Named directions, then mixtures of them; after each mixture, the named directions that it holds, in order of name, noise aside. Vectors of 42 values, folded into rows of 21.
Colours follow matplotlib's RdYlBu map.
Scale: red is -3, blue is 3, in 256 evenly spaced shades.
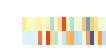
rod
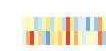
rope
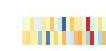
rod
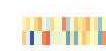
rope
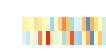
rod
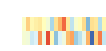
rod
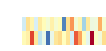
rod, rope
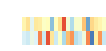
rod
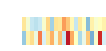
rod, rope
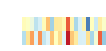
rod, rope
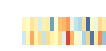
rod, rope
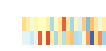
rod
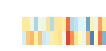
rod, rope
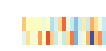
rod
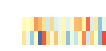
rod, rope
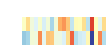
rod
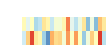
rope
